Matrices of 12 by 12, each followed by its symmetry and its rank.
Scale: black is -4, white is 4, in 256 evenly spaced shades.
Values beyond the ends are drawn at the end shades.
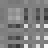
symmetric, rank one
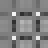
symmetric, rank one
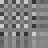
symmetric, rank one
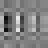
neither, rank one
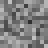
neither, full rank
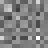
symmetric, rank two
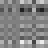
neither, rank one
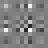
symmetric, rank one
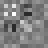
symmetric, rank two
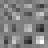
symmetric, rank two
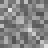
symmetric, full rank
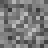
symmetric, full rank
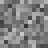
neither, full rank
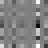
neither, rank one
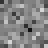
symmetric, full rank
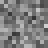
neither, full rank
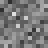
symmetric, full rank
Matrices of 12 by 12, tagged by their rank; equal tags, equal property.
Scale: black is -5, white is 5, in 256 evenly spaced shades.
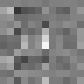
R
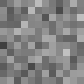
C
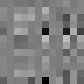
R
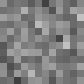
C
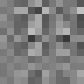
R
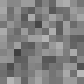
C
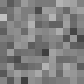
C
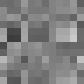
R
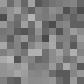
C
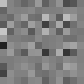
R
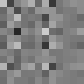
R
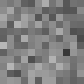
C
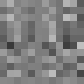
R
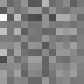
R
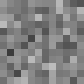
C
